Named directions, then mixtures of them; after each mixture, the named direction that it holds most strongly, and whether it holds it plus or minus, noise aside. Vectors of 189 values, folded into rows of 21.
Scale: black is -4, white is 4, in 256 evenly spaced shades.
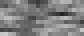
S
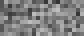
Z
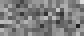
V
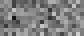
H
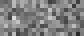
H, minus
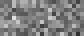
H, minus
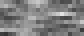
S, minus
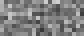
Z, minus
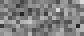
V, plus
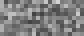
Z, minus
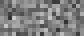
H, minus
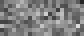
V, minus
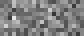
H, minus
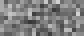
Z, minus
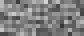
Z, minus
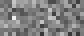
H, minus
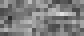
S, minus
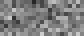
H, plus
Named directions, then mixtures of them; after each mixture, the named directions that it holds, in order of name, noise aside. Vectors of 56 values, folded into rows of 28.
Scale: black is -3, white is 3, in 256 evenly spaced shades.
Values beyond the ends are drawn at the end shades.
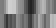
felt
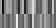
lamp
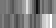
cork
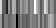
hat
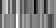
hat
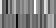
hat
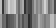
felt, hat, lamp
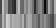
felt, hat, lamp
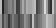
cork, hat, lamp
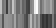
cork, hat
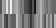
felt, hat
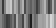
cork, felt, lamp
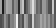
lamp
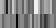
cork, hat, lamp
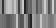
felt, lamp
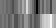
cork
